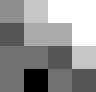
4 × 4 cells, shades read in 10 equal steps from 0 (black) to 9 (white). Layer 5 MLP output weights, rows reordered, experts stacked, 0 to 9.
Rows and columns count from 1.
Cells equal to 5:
1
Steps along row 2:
up same up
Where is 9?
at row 1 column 3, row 1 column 4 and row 2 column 4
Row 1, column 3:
9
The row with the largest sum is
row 1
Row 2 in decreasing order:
9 6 6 3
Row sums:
30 24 18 11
